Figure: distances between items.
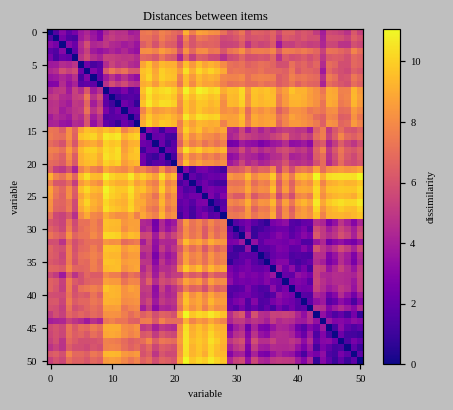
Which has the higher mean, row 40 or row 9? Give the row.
9
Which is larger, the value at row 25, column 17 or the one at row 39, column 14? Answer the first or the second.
the second
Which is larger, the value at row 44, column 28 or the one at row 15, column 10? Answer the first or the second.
the second
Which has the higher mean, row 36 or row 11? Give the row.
11
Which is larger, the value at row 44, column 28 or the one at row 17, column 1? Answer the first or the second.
the first
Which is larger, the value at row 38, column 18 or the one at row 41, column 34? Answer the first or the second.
the first
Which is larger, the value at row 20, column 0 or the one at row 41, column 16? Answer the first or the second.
the first
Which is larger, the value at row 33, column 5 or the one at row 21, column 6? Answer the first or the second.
the second
